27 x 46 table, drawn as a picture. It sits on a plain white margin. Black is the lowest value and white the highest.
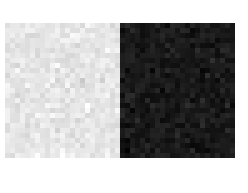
The table splits into one row of 2 panels. Panel 1,1: very high, fine-grained, faint in contrast. Panel 1,2: very low, fine-grained, faint in contrast.
